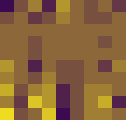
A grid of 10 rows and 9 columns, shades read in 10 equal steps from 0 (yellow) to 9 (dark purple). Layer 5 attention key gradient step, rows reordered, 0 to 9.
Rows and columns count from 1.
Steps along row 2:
down up down down up up same down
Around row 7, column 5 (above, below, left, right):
6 8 4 6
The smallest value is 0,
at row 10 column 1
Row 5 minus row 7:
1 0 0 1 -1 -1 0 0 0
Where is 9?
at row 1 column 1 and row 10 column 5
